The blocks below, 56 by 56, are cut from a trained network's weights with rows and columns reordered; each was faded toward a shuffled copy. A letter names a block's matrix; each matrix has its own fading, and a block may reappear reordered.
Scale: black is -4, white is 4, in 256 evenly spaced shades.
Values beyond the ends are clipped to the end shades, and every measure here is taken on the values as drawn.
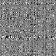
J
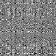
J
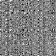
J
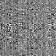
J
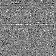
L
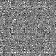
L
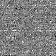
L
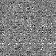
L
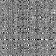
J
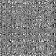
J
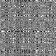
J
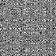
J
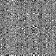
J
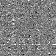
L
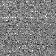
L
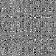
J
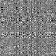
J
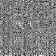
J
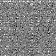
L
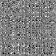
J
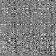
J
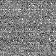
L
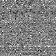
L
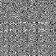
J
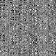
J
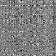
J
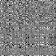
J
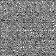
L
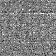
L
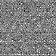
L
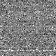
L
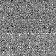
L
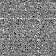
L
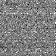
L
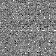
L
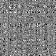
J
